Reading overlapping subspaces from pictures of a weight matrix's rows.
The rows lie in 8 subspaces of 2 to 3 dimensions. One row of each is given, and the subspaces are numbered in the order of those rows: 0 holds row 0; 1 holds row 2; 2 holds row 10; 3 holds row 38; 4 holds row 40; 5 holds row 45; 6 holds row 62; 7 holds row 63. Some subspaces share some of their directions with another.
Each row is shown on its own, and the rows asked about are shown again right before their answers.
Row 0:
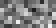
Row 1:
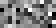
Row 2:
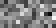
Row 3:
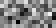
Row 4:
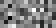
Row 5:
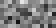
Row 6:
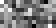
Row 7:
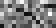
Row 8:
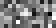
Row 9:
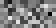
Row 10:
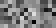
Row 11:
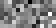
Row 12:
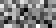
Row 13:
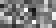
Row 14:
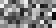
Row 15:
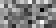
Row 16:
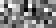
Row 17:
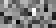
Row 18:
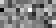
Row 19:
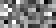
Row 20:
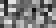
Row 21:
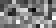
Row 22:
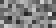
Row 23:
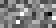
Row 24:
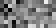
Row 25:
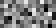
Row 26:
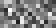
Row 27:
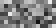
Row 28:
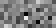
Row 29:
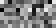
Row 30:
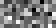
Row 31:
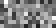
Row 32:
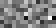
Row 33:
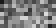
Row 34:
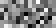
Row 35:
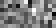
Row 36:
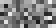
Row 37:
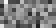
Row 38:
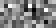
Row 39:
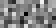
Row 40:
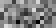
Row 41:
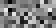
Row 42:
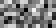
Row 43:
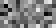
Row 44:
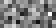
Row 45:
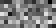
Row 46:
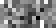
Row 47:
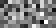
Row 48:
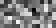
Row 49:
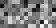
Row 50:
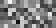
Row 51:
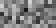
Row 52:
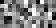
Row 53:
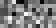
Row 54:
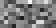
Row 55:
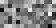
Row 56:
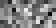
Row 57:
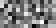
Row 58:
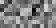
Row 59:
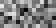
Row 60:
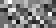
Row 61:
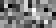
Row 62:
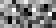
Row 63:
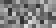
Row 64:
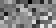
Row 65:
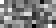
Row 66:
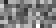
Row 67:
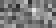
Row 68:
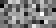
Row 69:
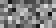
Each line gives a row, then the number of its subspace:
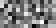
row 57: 1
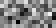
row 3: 1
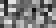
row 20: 7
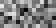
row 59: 3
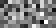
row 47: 1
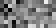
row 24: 5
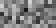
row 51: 3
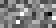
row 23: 1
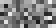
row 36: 5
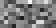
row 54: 6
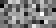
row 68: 1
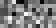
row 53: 2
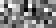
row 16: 3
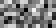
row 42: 3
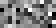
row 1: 0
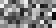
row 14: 1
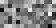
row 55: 0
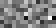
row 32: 4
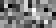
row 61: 3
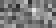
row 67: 3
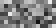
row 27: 5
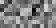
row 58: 0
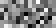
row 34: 4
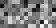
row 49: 1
